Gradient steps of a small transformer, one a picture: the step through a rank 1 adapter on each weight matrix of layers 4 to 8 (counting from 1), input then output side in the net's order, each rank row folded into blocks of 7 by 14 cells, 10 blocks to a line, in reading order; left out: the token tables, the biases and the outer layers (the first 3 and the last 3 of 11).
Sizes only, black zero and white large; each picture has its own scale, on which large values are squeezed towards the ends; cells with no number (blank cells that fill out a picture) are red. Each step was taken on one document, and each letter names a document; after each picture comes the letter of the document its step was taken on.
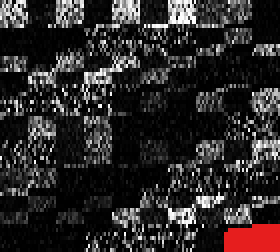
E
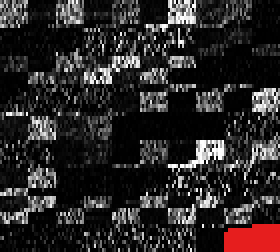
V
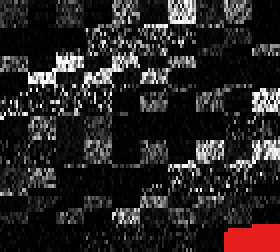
E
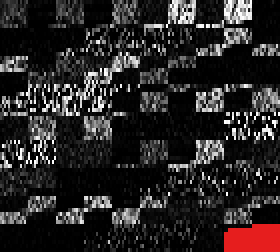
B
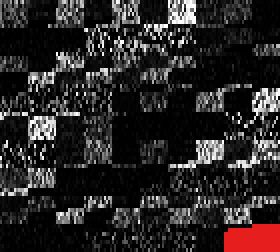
E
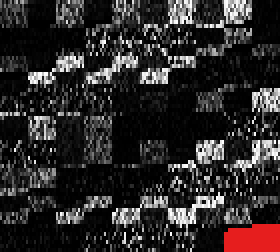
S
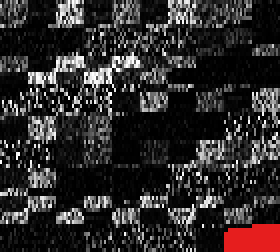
V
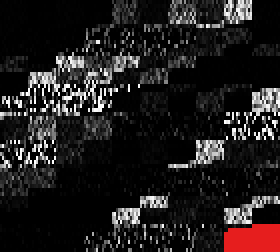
B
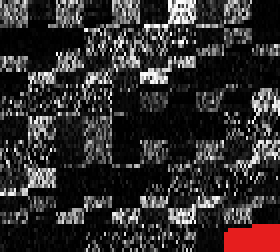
E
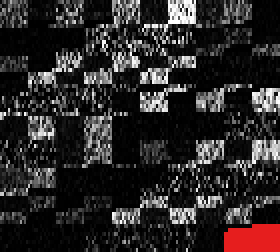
S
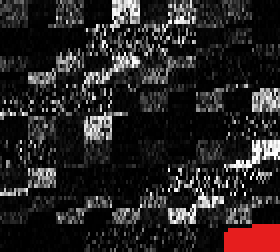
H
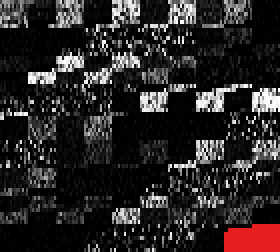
H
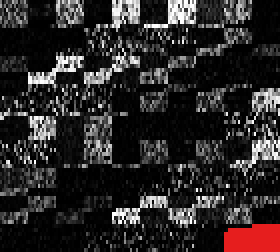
S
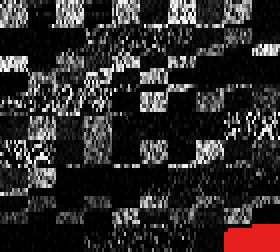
B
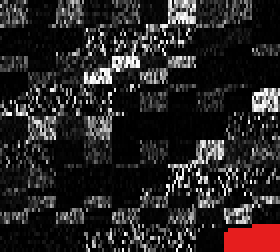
V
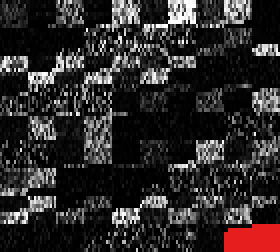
E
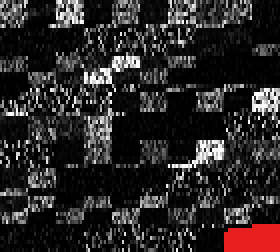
V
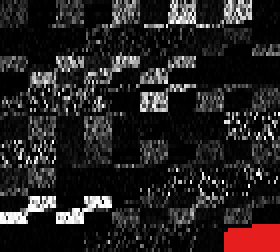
B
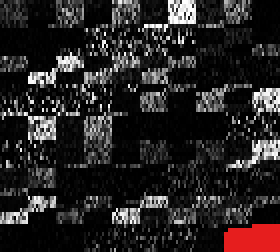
H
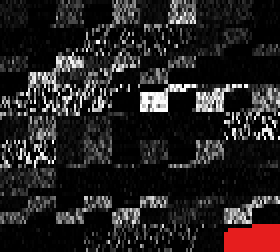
B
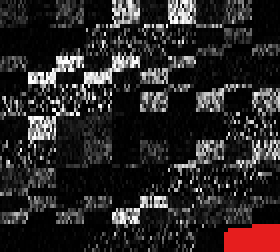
S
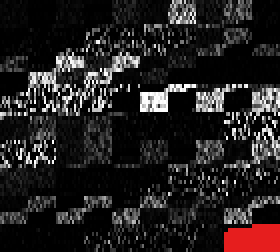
B
